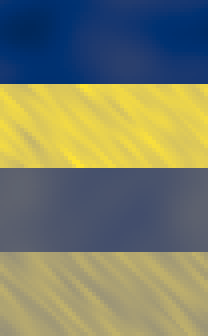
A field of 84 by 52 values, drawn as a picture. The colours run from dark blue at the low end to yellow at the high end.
It is made of 4 by 1 panels. Panel 1,1: very low, smooth, faint in contrast. Panel 2,1: very high, slanting down to the right, faint in contrast. Panel 3,1: low, smooth, faint in contrast. Panel 4,1: high, slanting down to the right, faint in contrast.
